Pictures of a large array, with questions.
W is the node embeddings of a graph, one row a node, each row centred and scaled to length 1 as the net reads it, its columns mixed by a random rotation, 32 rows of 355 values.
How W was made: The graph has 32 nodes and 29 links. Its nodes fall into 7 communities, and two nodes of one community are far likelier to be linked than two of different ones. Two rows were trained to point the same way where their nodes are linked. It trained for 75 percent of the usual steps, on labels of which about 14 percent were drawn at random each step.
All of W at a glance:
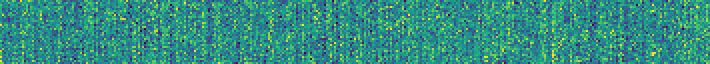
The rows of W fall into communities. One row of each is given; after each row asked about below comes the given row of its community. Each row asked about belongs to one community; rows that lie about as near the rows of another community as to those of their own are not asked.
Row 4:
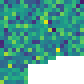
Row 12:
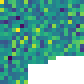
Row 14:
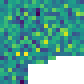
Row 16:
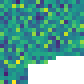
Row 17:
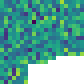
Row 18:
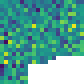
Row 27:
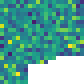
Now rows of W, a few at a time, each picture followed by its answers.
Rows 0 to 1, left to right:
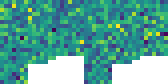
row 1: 16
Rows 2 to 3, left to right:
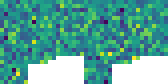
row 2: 17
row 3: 14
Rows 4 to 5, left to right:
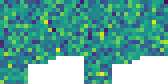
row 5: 27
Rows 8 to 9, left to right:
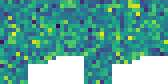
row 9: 27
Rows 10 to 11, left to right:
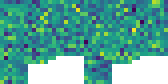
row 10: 4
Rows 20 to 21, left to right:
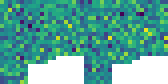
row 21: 16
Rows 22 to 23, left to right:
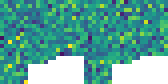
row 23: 16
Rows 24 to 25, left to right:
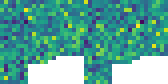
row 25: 12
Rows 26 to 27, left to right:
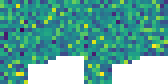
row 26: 27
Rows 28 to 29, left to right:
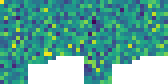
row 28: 12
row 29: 18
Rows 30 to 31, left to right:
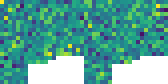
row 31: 17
